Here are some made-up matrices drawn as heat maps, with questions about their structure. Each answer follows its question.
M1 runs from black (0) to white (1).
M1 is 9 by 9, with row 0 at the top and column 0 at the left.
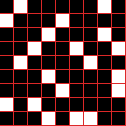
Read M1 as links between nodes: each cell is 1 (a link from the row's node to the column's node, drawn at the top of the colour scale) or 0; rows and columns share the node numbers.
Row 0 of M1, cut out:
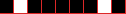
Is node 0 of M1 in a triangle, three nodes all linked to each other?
no
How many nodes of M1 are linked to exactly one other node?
0
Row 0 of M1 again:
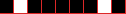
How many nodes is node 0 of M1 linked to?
2
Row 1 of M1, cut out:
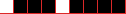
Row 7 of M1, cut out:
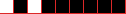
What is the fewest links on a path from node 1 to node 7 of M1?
2
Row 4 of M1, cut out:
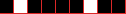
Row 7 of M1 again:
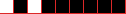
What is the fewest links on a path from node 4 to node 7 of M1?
3
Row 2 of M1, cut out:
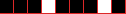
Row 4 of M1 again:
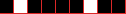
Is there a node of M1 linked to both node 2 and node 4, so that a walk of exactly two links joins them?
no
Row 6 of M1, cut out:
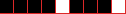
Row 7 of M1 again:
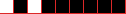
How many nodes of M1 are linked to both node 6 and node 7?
0
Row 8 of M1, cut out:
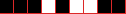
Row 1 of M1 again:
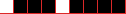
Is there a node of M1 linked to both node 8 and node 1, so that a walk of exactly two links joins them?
no
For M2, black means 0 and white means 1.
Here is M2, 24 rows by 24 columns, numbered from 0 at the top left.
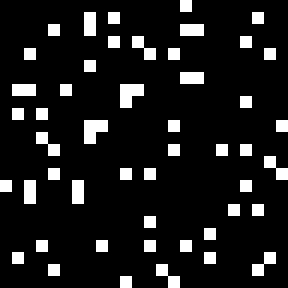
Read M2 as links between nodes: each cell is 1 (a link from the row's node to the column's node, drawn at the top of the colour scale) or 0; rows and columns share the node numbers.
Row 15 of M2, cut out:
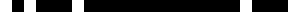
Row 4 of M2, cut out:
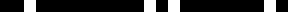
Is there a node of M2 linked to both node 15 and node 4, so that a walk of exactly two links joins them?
yes
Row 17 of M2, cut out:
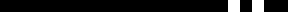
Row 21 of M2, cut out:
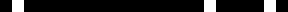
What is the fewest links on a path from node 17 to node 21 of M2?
1
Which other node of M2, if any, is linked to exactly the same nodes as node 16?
none
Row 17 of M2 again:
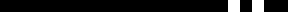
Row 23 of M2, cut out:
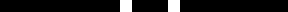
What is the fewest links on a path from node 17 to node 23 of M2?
5
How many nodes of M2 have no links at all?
0
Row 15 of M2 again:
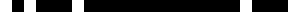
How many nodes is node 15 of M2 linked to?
4
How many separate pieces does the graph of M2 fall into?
1
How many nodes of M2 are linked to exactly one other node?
5
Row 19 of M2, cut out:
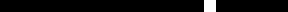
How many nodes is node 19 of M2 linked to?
1
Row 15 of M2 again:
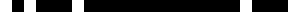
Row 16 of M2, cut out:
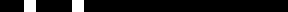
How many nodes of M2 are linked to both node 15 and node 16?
2
